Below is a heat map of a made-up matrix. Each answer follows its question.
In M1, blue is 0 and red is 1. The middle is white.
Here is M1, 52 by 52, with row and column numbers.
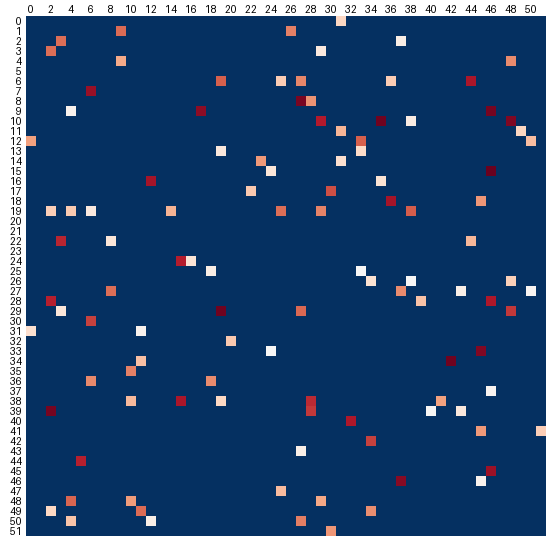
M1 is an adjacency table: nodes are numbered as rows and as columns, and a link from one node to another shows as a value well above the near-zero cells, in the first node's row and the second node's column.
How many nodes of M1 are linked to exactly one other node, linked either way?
6
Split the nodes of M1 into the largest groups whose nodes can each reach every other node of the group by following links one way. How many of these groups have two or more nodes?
2
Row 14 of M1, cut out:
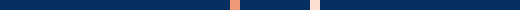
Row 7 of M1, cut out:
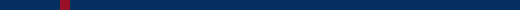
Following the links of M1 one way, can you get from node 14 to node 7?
no
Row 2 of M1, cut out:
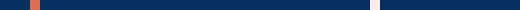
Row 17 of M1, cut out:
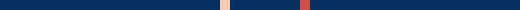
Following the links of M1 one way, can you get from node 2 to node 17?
yes
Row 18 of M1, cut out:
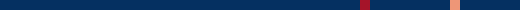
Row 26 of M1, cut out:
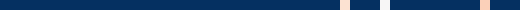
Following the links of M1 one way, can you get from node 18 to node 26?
no
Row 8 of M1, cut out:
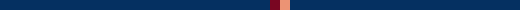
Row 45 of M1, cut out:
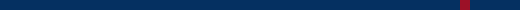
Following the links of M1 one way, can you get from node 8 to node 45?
yes
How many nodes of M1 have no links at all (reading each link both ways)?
1
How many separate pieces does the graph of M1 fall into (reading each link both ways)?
2
